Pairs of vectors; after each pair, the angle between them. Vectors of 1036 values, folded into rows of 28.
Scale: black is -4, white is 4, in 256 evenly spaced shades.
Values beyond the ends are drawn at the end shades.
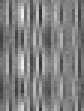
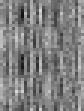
nearly opposite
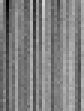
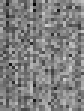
partly aligned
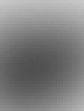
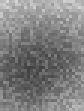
nearly parallel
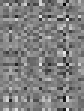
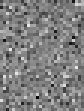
orthogonal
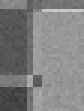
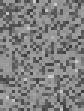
orthogonal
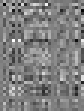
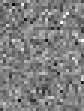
partly aligned
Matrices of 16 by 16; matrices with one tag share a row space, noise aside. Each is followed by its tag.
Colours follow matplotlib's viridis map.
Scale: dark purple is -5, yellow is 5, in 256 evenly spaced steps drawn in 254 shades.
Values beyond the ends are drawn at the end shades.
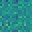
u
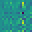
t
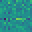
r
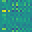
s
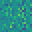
t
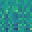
u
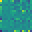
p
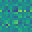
u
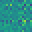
t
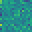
p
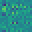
s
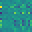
p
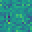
r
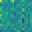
p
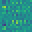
s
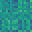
u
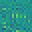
s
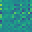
p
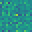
u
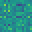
r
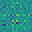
s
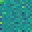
p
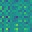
u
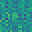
u
